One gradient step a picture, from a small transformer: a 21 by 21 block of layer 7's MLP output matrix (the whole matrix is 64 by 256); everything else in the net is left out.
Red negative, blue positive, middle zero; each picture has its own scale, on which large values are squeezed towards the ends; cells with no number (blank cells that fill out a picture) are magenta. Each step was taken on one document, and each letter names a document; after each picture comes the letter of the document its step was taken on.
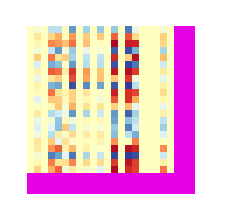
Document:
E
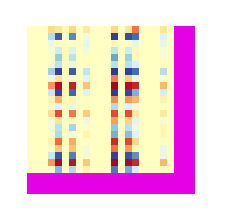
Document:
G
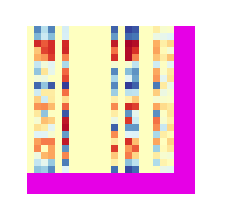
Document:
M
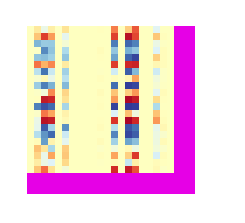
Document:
M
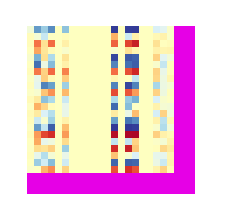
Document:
M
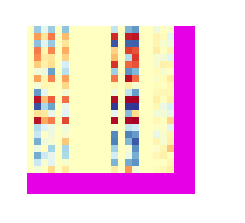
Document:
M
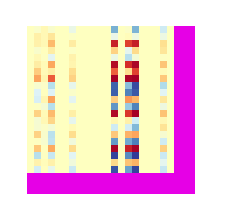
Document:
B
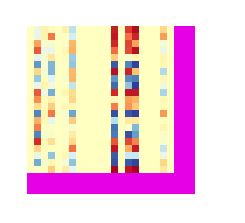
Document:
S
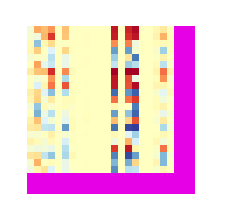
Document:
S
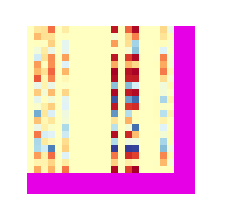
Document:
S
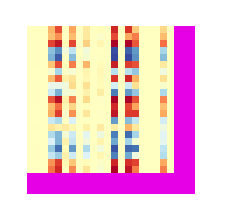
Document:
E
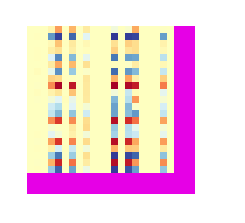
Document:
G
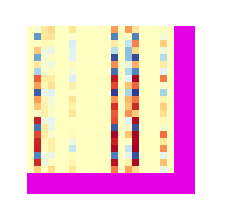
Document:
B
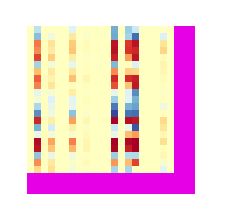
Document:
B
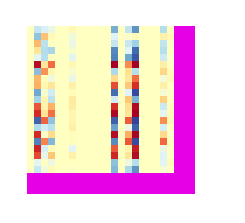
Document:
B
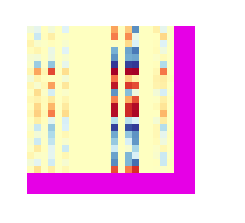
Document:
S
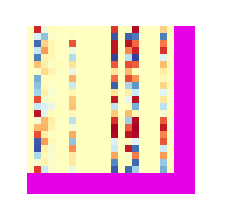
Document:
B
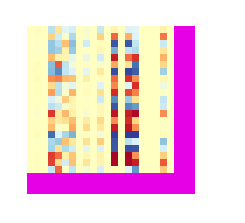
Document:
E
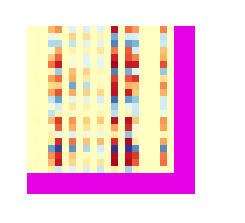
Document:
E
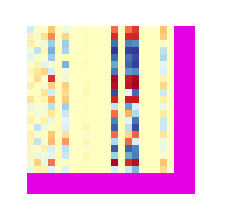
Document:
S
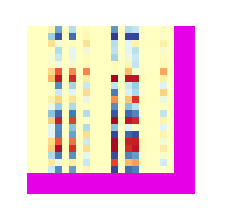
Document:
G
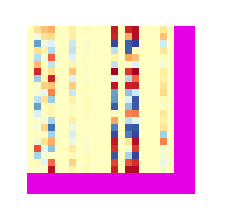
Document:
B
